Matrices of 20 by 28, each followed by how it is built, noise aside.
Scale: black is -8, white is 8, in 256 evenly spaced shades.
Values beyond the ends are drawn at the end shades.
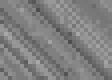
Toeplitz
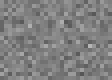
low rank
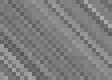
Toeplitz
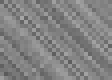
Toeplitz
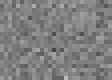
low rank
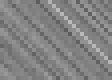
Toeplitz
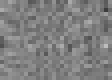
low rank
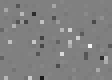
sparse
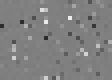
sparse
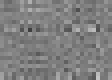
low rank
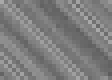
Toeplitz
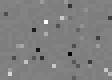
sparse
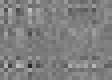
low rank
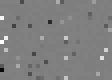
sparse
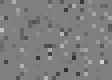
sparse
